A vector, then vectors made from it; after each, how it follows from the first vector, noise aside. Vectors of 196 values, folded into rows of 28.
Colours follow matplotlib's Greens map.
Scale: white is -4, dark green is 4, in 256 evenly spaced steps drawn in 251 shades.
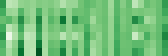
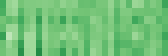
shrunk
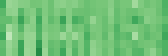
shrunk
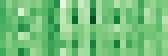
wrapped around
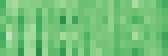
shrunk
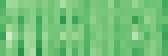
shrunk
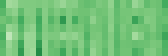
shrunk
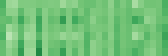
shrunk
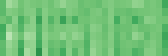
shrunk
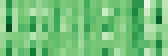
wrapped around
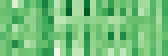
wrapped around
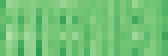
shrunk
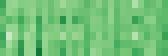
shrunk
